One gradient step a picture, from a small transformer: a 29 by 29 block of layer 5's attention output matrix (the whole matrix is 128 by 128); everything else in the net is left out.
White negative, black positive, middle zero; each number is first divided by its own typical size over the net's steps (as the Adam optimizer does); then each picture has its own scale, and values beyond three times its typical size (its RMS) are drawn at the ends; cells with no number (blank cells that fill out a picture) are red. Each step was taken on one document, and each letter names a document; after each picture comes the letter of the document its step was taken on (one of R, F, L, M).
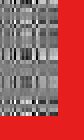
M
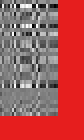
M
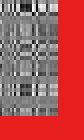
M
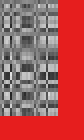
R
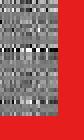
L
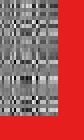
M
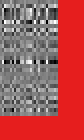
L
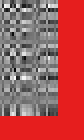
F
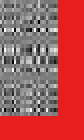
L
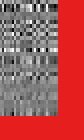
L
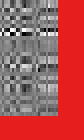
F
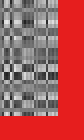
R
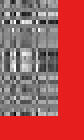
F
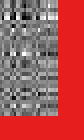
F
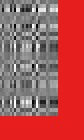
M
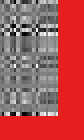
F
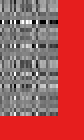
M
